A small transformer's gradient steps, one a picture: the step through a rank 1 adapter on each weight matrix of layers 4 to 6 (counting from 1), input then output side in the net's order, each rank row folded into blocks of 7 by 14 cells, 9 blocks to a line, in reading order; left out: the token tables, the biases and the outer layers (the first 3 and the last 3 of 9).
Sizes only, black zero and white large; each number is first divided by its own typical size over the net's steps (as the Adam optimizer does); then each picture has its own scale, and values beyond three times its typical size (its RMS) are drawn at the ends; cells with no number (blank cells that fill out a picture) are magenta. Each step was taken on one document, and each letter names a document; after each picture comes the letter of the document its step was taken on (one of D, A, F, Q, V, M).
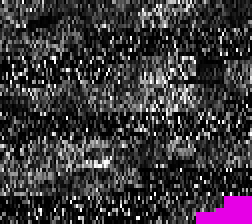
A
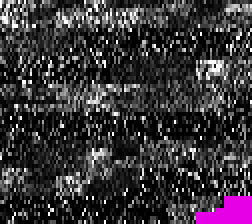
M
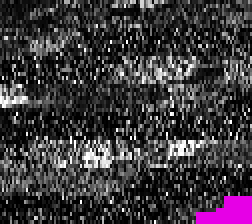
A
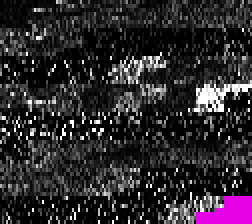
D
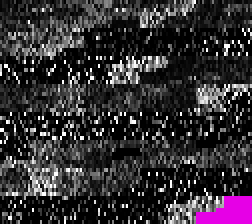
D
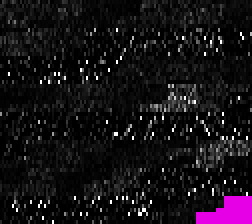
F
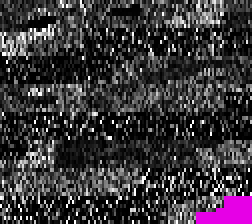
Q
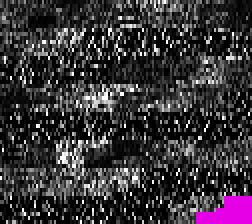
M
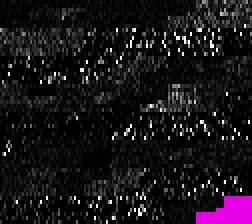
F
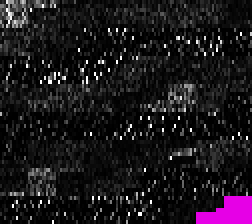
F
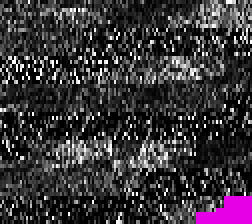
Q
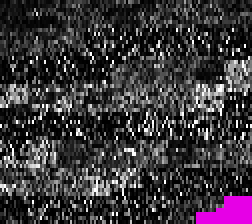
A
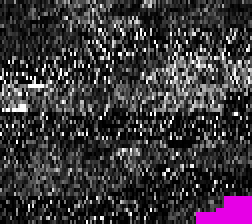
A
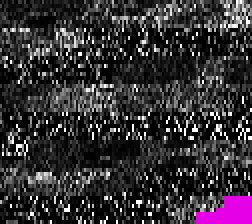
M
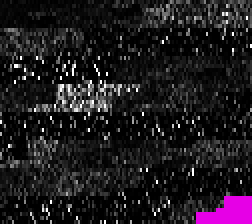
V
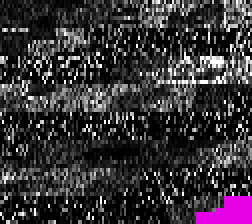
M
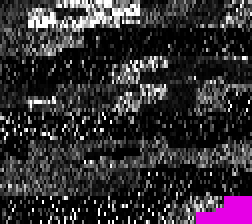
D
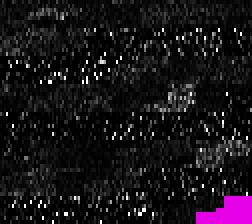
F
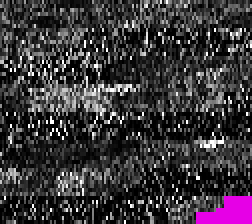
M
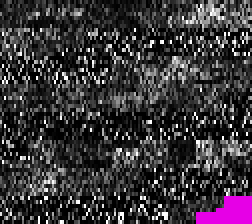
Q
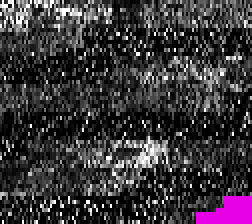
Q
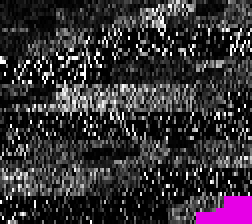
M
